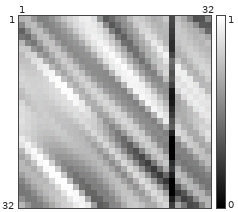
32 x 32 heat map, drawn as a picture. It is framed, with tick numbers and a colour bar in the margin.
The bottom right is the ninth with the lowest average. The ninth with the highest average is the middle left. On average the colour sits 70% of the way up the scale. The middle left is the smoothest part. The grain runs diagonally down to the right. Column 26 differs from the columns beside it.
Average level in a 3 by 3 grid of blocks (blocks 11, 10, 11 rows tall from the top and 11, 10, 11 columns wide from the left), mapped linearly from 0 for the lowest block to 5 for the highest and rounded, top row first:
333 | 533 | 320
